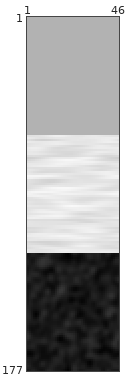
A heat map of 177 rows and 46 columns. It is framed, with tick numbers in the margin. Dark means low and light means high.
It is made of 3 by 1 panels. Panel 1,1: high, flat. Panel 2,1: very high, streaked across, faint in contrast. Panel 3,1: very low, blotchy, faint in contrast.
